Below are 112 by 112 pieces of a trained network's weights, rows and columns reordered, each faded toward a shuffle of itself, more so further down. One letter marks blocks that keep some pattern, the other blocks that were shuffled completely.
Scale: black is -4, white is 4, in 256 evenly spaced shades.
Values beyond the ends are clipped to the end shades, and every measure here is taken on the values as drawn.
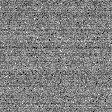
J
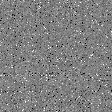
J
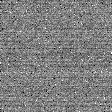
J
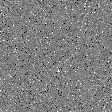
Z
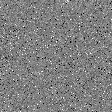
Z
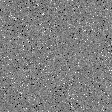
Z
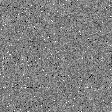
J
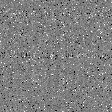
J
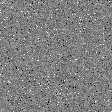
Z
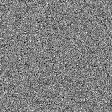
J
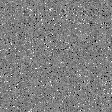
J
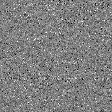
J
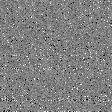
J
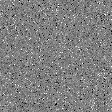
J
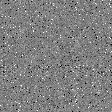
J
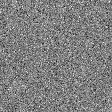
Z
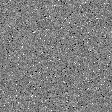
Z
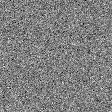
Z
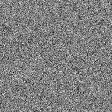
J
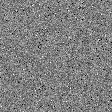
Z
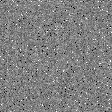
J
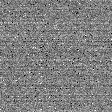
J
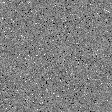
Z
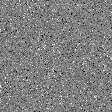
Z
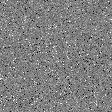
Z
